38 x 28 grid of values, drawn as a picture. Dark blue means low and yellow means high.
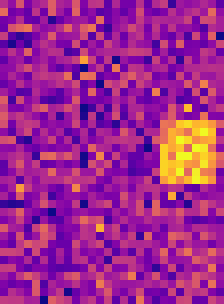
Odd patch: higher, in the middle right. Stripes: none. Ninth with the highest average: middle right.
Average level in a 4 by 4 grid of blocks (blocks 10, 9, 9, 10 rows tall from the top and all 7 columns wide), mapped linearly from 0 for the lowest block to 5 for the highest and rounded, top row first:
1111 / 1015 / 1115 / 1112
